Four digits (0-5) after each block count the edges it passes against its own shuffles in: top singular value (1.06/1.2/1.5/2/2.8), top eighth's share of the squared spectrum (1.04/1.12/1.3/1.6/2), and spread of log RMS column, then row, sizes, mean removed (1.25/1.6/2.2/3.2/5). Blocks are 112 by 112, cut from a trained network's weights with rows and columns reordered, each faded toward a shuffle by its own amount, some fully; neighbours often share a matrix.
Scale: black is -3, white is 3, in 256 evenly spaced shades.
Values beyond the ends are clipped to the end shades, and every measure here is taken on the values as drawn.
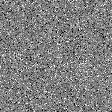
0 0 0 0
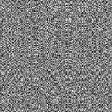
4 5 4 2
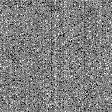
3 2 1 1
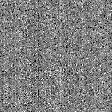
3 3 1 2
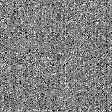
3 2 1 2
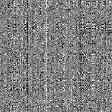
4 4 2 3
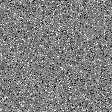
0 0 0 0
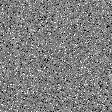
0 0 0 0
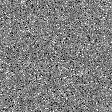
0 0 0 0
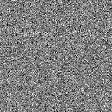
3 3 1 2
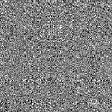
4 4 3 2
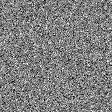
1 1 0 0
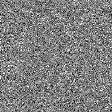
3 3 2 2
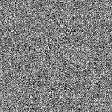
3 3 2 0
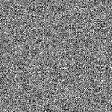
4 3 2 2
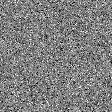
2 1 0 0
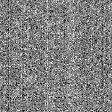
3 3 1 2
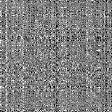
4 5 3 4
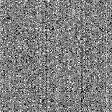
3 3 1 2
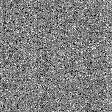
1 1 0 0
